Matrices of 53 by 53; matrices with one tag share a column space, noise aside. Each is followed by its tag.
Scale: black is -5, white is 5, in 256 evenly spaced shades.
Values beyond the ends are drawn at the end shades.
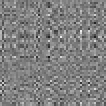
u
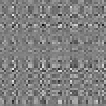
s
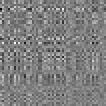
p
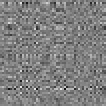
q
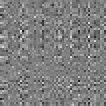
u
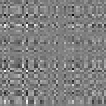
s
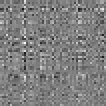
p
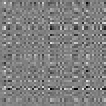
q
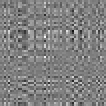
u
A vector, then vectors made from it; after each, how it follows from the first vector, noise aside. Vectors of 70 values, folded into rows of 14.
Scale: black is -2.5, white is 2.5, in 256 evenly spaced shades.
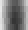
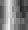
wrapped around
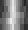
wrapped around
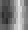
wrapped around
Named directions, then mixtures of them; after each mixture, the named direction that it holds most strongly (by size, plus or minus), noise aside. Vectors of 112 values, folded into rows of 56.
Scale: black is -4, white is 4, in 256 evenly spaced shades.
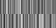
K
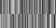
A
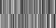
A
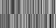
A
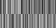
K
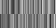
A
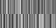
K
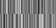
K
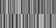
K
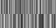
K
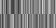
A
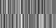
K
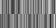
A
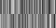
A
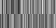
A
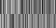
A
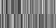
K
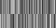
A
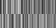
K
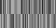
A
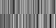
A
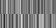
K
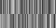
A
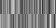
A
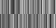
A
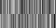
A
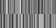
K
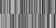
A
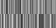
K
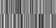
K
